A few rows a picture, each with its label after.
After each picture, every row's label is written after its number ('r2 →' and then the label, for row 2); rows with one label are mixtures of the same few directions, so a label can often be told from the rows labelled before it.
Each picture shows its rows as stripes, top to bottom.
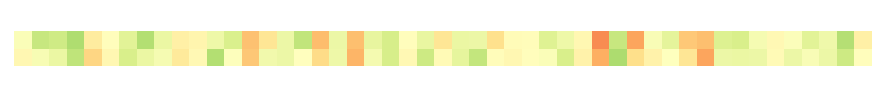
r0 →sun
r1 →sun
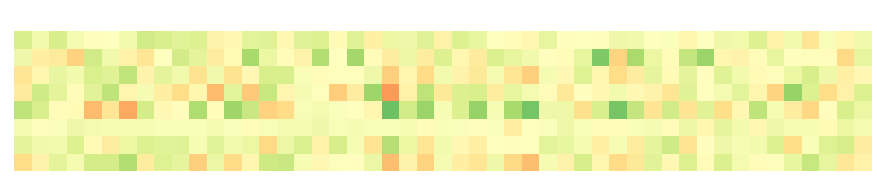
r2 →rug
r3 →sun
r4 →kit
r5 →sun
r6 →kit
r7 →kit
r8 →sun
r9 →kit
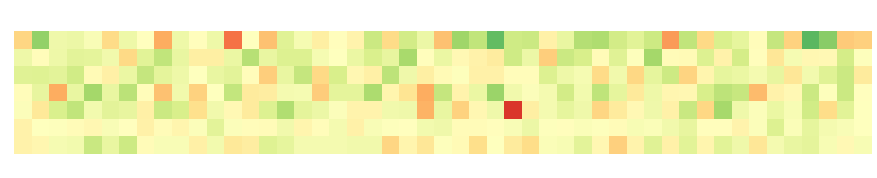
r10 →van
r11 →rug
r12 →sun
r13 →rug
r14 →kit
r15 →rug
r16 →kit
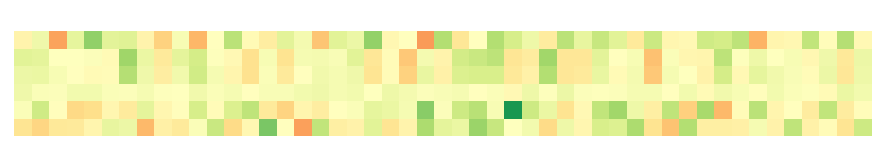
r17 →rug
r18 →rug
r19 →rug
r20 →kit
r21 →kit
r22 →sun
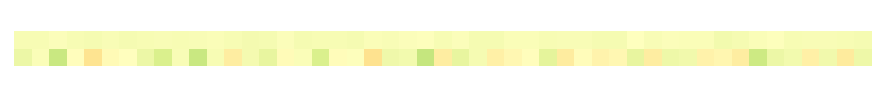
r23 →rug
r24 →rug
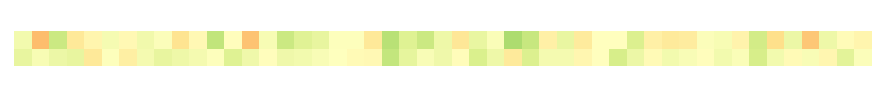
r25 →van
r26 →kit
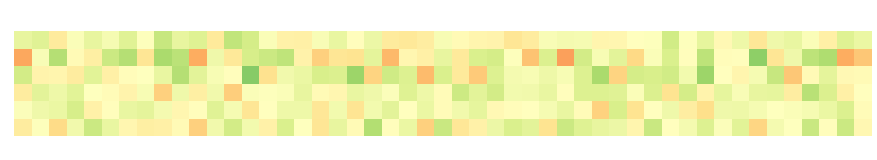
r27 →van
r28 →kit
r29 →sun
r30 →van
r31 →sun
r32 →rug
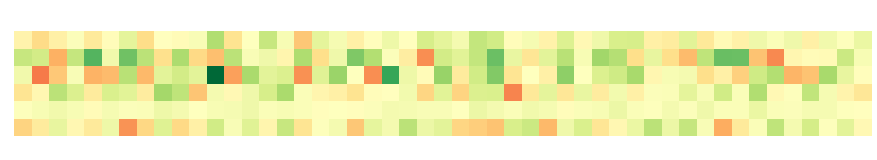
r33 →sun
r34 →rug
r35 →sun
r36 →kit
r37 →kit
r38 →rug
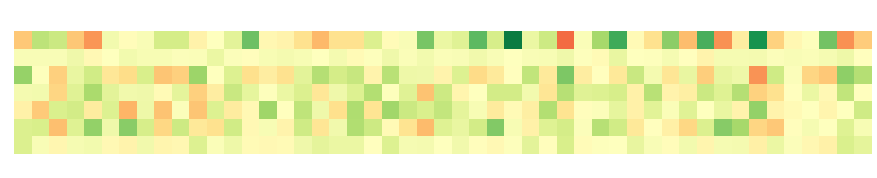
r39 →kit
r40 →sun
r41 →kit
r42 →rug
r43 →van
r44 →rug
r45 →kit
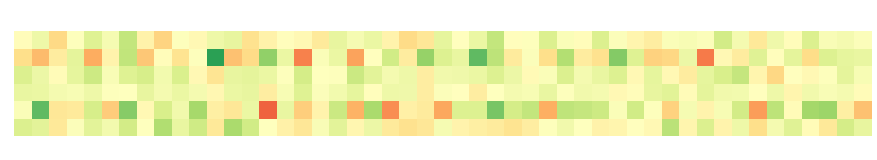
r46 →rug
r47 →sun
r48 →rug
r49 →sun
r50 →van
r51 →van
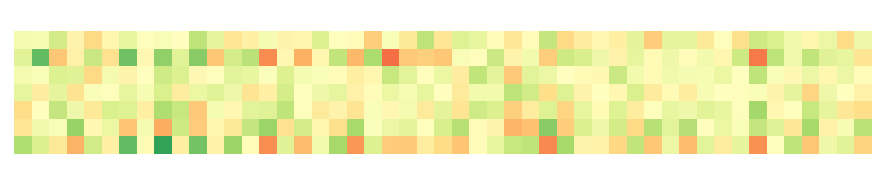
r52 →rug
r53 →van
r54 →kit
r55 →van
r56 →kit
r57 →van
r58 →van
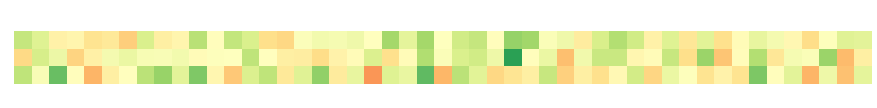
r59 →kit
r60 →kit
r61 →rug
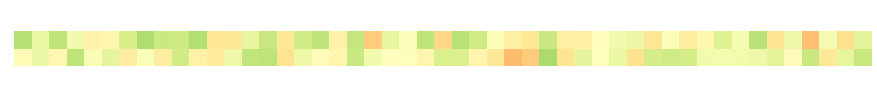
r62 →rug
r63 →van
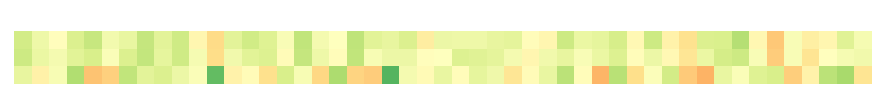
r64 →rug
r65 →rug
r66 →sun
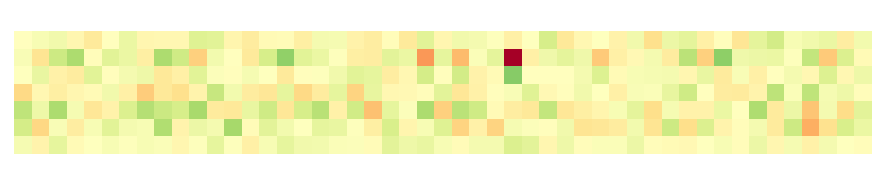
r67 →rug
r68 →kit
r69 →kit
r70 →rug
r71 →rug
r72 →van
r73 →van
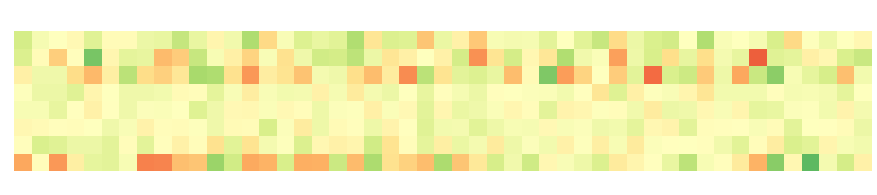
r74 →sun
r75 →kit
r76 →rug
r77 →sun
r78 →rug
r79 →sun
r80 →sun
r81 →rug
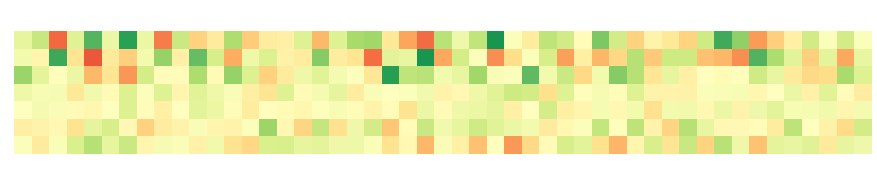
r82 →rug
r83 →rug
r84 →kit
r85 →van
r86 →rug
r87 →sun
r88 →kit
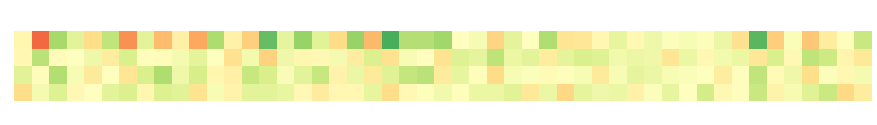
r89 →van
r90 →van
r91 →rug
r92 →kit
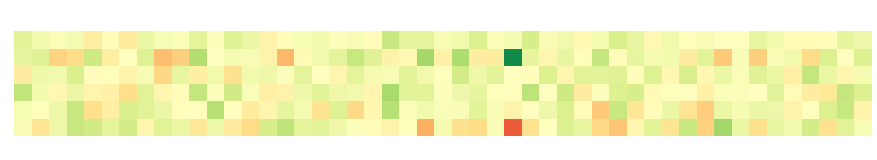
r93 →kit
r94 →kit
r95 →van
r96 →kit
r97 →sun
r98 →kit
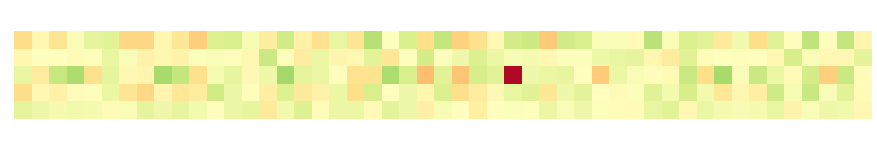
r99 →rug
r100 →sun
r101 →kit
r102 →rug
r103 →sun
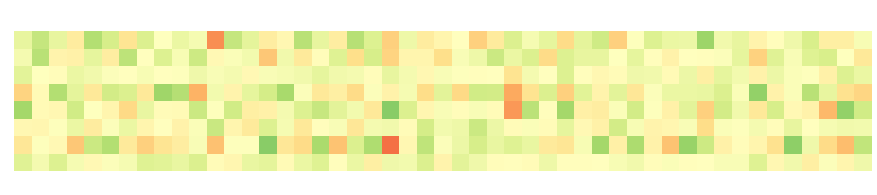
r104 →sun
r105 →van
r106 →kit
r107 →kit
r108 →kit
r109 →sun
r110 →sun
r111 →rug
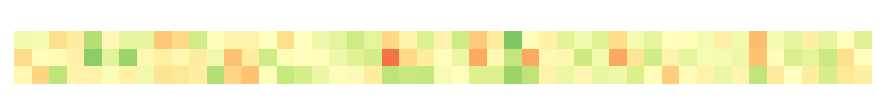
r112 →kit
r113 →kit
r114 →van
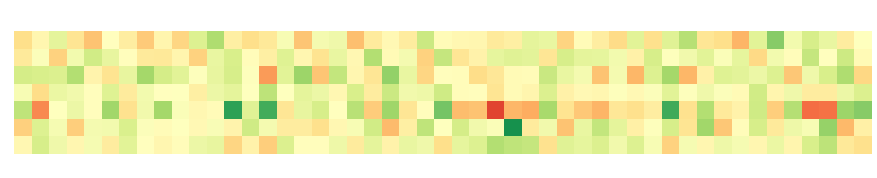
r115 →rug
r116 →rug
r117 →sun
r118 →van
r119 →van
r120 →kit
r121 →van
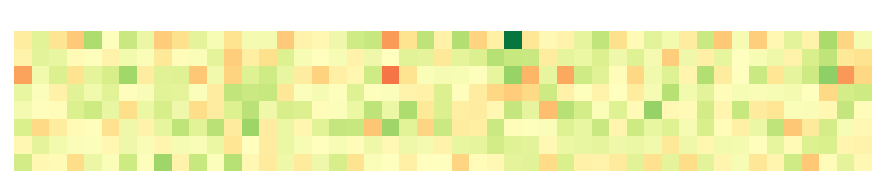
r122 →kit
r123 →van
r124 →kit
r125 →van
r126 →rug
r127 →sun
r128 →van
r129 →van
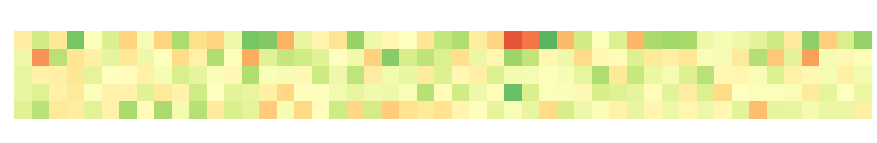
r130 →van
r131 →van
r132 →sun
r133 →kit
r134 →van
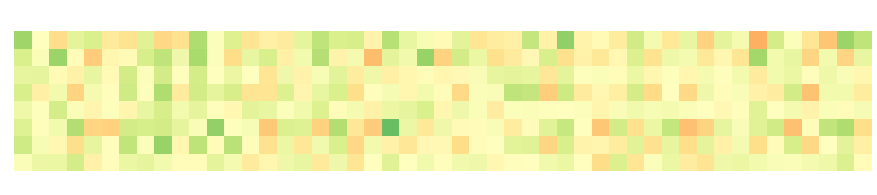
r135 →kit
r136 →rug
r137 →van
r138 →van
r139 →rug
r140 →sun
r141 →van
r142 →sun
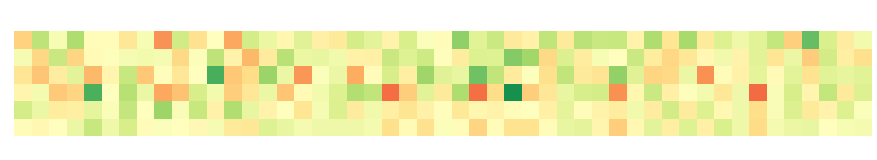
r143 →van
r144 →van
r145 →sun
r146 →kit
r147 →van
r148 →kit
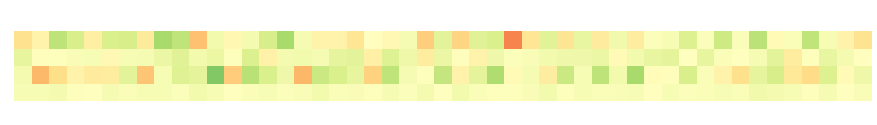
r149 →kit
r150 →sun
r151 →sun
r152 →rug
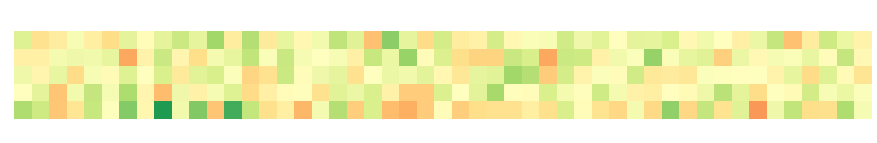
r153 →sun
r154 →rug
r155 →van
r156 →rug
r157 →van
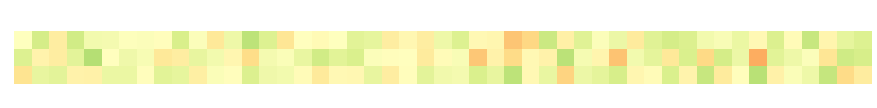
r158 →van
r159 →kit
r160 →kit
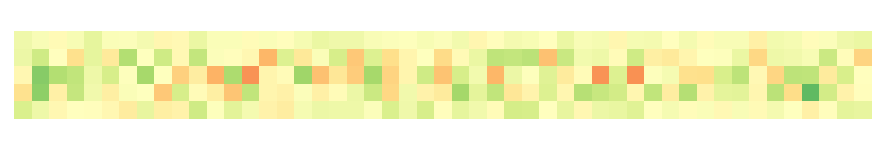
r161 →kit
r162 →van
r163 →sun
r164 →van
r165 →kit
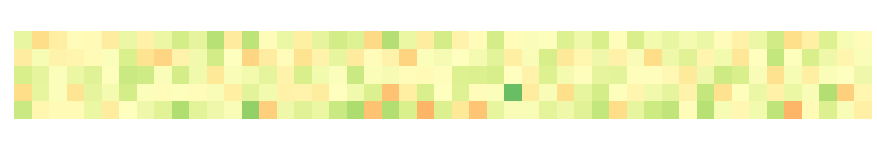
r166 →sun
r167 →rug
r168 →rug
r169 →kit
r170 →sun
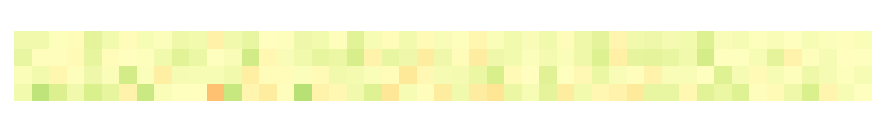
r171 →sun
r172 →sun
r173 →rug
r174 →sun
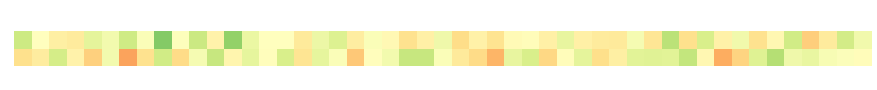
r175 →van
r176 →rug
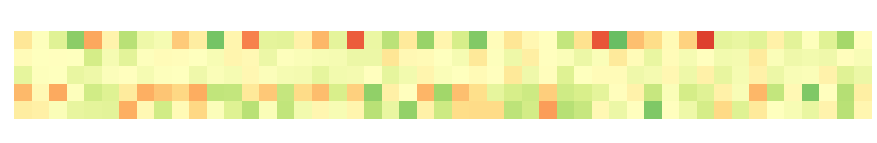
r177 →sun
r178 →kit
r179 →kit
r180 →rug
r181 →rug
